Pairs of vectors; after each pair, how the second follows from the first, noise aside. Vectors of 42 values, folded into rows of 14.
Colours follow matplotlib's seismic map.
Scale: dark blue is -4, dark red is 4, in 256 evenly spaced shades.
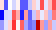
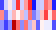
wrapped around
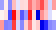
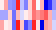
wrapped around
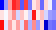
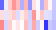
shrunk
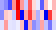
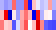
reversed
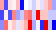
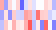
shrunk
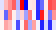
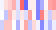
shrunk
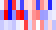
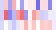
shrunk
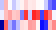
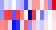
wrapped around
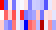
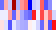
reversed
